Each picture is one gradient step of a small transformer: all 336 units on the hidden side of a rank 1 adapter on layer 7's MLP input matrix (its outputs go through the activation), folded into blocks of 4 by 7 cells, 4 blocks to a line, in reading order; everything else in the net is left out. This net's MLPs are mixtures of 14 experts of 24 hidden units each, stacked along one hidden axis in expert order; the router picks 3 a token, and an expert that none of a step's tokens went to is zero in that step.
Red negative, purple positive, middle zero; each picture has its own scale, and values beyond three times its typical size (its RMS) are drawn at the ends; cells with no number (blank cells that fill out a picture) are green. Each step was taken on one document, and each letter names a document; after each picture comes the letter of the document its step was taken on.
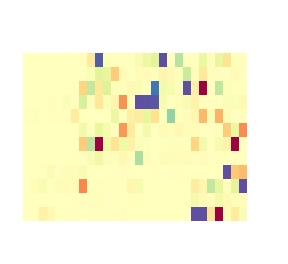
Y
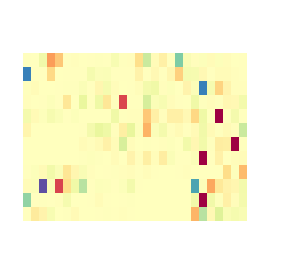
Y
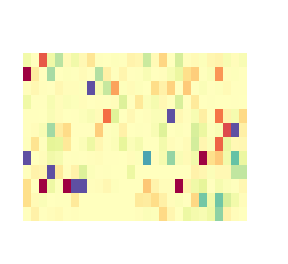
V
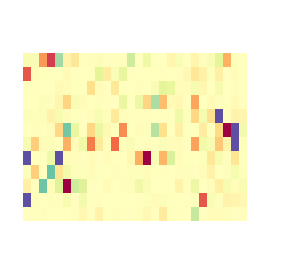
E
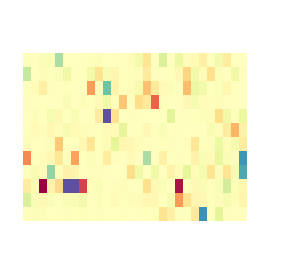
V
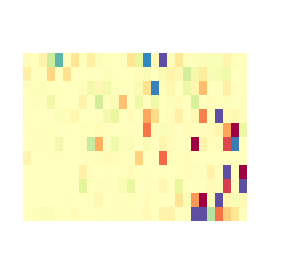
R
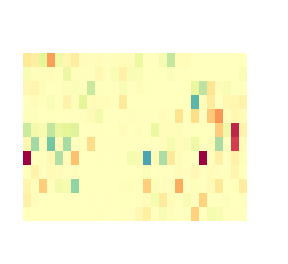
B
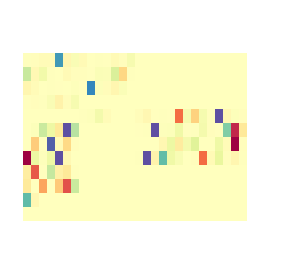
B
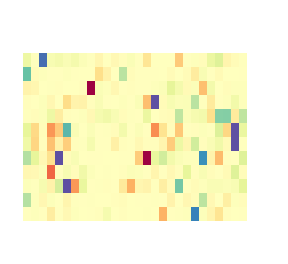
E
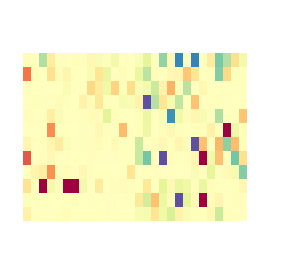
V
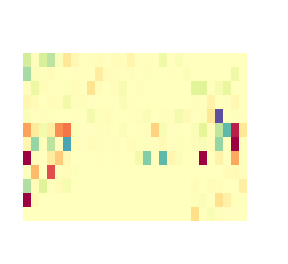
B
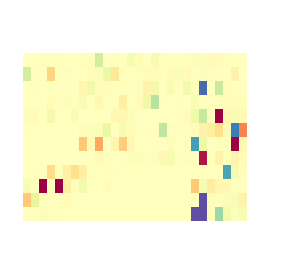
Y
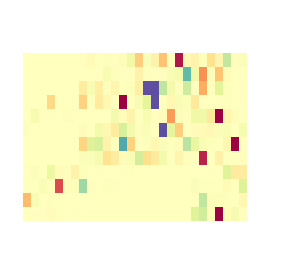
R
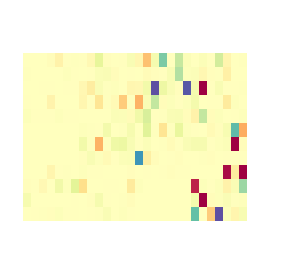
R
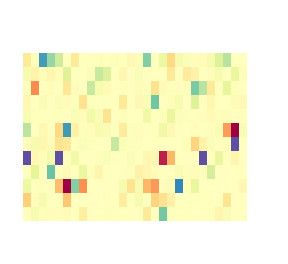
E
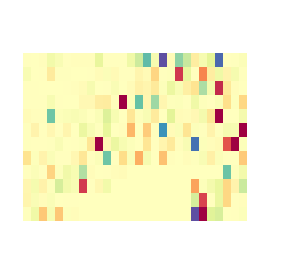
R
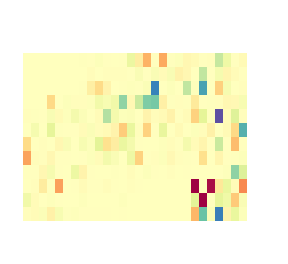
Y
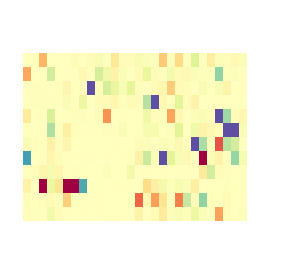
V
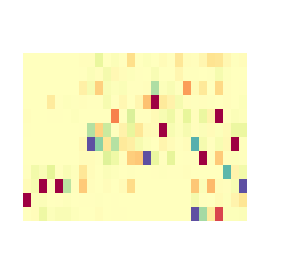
Y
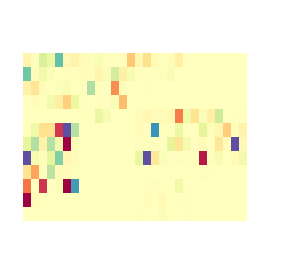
B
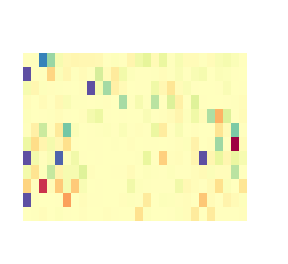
E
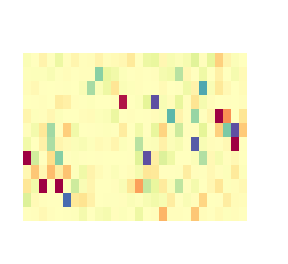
E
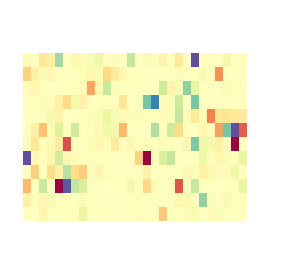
E
